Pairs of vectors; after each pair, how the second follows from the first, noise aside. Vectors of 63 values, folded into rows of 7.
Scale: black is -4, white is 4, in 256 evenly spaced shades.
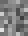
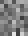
shuffled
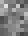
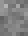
shrunk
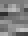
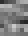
reversed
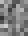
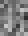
reversed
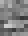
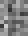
shuffled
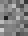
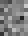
reversed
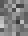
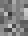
reversed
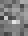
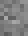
shrunk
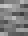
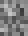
shuffled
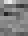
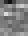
negated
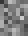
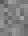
shrunk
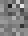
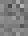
shrunk
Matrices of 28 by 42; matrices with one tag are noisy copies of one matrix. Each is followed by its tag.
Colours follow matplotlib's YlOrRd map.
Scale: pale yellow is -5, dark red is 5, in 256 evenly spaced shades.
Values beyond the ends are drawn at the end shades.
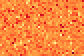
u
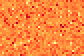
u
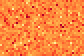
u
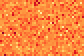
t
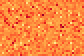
u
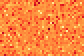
t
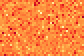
t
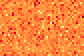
t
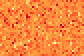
u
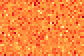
t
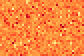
u
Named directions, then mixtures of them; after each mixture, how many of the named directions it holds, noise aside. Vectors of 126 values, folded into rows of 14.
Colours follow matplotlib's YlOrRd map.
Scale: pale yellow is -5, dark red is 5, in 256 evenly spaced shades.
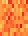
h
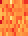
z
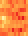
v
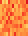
two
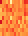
one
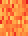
two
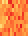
two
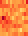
three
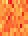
one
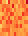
two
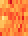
three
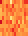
one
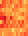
two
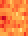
one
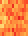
three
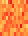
one
